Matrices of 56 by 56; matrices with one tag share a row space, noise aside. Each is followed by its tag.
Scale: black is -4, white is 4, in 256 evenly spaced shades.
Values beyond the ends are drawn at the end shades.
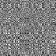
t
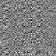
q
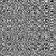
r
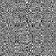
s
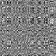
r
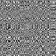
t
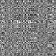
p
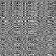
p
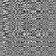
q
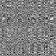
r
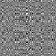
s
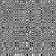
s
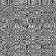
s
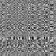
r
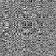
q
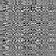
q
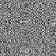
t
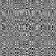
s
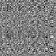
r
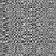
q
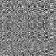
r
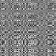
p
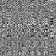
r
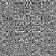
s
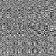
r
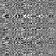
q
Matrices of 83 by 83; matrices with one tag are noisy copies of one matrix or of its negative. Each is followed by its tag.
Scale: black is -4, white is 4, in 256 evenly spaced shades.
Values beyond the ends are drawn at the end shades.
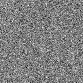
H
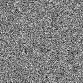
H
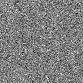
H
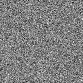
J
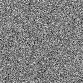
J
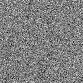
J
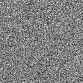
J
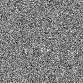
H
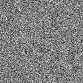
H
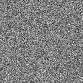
J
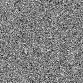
H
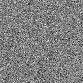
J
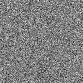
J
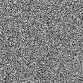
J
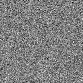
J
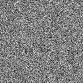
H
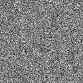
H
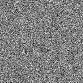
H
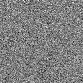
J
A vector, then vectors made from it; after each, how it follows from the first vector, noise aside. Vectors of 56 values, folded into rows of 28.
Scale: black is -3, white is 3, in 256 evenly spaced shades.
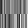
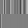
partly zeroed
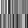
wrapped around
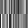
wrapped around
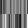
sign-scrambled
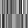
wrapped around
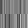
shrunk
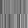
shrunk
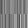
shrunk
